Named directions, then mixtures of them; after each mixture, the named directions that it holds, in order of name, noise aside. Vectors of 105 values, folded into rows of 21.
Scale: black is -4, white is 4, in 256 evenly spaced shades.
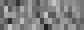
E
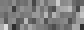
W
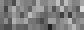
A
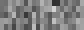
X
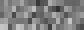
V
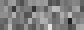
A, V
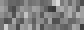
W, X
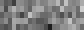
A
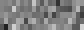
W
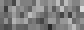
A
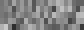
W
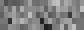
A, E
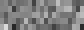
W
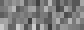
V, X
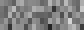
A, V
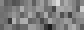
A, E, W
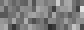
A, W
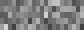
E, V, W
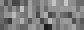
A, E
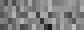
A, E, X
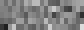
V, W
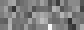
A, V
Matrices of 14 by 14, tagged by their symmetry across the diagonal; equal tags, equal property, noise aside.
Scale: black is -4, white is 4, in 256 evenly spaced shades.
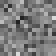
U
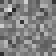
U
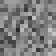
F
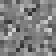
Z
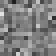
Z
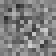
U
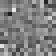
Z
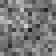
U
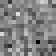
F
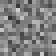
Z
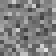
F
